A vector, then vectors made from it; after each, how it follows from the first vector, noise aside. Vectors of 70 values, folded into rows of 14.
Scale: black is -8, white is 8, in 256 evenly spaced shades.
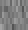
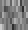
scaled up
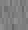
shrunk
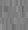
shrunk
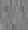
shrunk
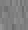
shrunk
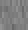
shrunk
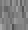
copied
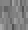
copied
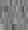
copied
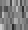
scaled up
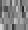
scaled up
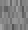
copied
